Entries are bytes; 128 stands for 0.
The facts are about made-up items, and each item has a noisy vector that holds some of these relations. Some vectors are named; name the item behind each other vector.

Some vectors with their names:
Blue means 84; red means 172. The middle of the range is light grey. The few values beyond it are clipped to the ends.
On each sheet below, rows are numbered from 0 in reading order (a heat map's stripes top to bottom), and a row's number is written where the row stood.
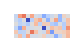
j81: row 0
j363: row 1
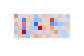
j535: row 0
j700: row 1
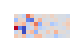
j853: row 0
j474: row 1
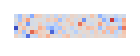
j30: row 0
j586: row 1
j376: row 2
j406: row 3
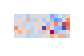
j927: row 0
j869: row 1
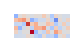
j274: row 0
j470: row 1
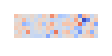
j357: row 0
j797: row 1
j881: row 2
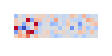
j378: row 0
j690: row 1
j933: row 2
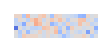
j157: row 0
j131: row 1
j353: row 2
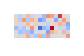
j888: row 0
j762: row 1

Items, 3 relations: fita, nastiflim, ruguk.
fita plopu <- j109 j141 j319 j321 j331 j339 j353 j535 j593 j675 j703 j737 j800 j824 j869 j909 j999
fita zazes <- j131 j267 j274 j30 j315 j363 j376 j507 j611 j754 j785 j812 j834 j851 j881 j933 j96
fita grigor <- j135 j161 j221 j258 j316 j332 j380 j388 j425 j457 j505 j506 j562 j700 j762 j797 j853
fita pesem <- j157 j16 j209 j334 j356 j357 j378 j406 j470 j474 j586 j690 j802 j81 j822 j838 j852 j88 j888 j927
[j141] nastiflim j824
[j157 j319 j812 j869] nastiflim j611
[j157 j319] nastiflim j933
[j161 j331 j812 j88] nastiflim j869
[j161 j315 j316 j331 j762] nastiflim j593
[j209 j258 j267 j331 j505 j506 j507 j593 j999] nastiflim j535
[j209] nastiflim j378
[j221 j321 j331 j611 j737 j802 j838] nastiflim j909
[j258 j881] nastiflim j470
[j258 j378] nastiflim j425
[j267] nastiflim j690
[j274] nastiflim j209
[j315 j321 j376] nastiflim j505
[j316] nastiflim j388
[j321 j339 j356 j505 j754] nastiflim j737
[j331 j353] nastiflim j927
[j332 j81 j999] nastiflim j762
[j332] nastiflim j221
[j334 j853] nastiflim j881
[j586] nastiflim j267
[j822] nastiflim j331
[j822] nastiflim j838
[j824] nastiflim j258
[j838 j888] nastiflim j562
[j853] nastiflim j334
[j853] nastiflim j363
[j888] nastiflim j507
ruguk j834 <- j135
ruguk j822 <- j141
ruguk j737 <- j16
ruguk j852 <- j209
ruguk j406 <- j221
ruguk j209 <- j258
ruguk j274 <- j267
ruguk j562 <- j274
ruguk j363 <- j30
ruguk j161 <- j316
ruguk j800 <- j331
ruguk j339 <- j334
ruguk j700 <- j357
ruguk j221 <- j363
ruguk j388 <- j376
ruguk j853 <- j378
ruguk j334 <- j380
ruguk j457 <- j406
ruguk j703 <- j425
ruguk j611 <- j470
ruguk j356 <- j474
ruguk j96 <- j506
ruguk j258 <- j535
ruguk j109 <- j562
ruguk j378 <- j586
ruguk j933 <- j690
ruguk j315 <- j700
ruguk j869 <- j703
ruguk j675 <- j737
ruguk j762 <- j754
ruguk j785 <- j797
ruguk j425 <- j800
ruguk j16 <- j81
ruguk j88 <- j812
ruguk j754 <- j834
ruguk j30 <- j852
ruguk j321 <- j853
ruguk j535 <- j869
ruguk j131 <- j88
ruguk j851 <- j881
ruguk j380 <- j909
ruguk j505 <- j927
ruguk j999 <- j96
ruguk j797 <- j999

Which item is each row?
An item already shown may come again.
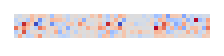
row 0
j593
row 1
j131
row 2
j376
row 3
j505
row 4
j474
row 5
j331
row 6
j406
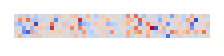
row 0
j267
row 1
j316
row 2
j700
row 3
j357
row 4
j380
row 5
j30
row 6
j800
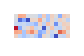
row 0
j16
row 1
j852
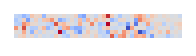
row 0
j161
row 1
j274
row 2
j141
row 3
j999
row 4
j611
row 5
j474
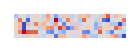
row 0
j425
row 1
j754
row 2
j802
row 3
j737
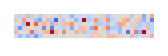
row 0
j562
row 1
j703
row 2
j406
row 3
j812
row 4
j209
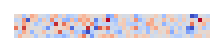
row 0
j315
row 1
j562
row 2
j838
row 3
j88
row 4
j812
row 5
j131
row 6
j824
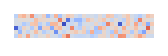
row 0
j332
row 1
j507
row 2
j675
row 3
j506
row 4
j339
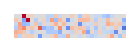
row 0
j909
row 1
j888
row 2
j131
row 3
j822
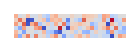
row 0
j334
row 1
j838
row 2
j321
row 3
j834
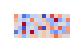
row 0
j258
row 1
j221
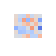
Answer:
j888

